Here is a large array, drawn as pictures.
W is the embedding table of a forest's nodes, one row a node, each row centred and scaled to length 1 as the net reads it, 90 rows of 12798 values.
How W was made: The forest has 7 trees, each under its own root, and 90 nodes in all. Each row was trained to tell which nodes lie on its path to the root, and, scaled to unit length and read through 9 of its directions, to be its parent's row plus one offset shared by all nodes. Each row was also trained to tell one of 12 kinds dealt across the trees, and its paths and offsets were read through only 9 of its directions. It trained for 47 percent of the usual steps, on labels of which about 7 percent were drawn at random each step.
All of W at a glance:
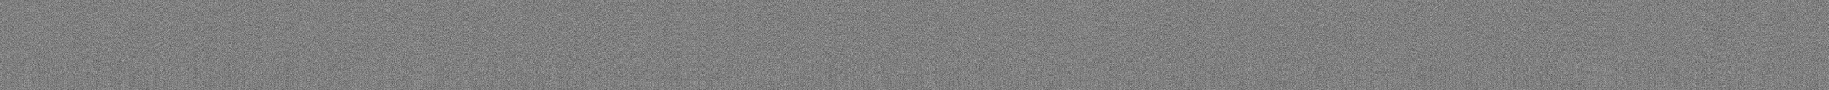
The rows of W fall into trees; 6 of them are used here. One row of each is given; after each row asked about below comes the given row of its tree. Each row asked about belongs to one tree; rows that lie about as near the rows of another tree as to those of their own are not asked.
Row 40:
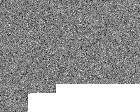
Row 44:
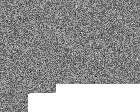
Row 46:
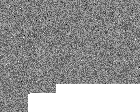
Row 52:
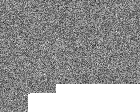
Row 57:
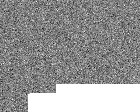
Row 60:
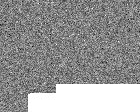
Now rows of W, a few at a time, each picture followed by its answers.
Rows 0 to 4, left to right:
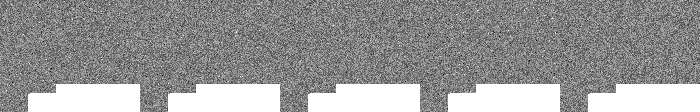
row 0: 44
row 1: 40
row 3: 57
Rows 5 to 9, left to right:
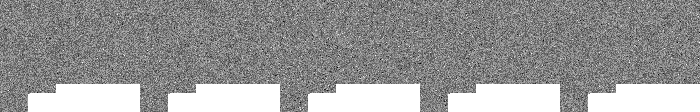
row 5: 46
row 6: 40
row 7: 44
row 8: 52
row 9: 57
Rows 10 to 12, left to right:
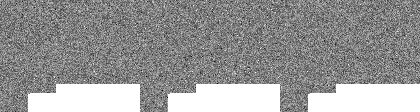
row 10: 57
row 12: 44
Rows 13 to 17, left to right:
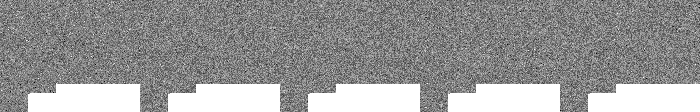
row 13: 46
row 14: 44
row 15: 44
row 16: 57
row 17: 44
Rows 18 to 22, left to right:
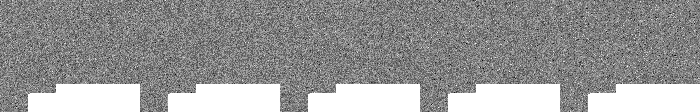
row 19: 46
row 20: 44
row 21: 57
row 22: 52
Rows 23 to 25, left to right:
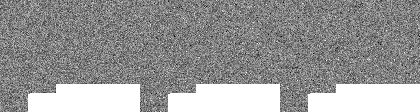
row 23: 40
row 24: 46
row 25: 46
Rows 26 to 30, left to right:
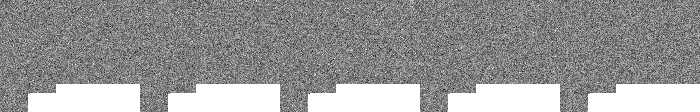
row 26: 40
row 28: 57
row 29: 57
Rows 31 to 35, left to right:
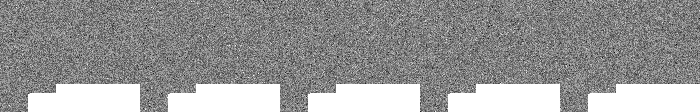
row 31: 44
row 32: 46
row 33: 52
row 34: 46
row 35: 40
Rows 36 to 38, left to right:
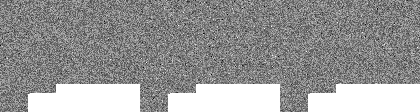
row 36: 44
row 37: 52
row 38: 44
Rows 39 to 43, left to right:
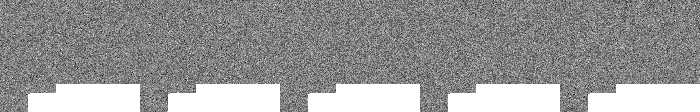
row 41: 46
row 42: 57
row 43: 40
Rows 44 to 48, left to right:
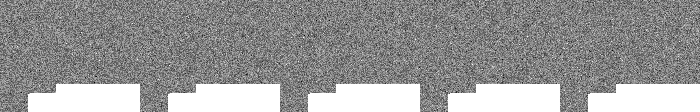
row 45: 44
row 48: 60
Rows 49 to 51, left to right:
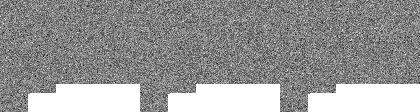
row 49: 44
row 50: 60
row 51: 46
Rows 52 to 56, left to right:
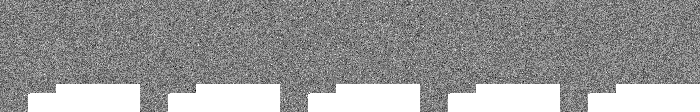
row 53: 46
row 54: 46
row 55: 57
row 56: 57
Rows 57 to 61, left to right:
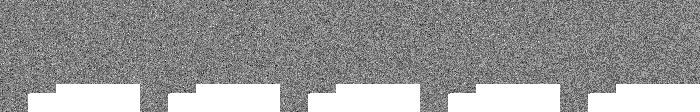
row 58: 44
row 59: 44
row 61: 60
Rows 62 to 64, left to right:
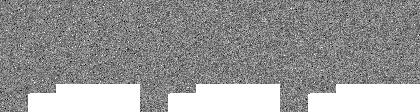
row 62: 40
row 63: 46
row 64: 52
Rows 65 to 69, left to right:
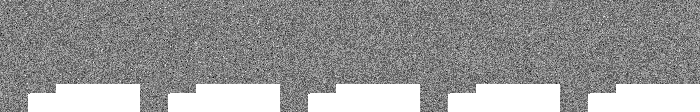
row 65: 46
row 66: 52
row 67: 52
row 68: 57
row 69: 60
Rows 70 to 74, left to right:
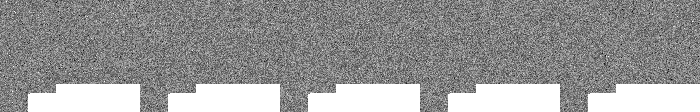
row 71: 46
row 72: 46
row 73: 46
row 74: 57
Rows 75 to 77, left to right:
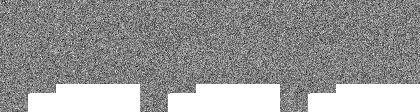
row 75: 40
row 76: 57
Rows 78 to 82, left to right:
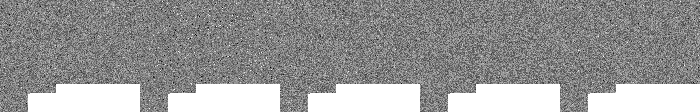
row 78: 57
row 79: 46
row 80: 52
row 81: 60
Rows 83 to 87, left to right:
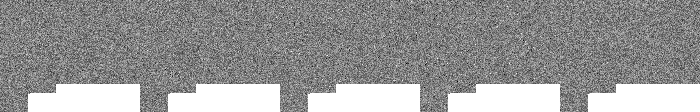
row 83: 60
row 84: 60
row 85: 57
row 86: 57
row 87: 44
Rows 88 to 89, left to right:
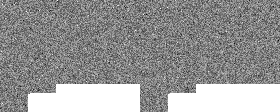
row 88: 57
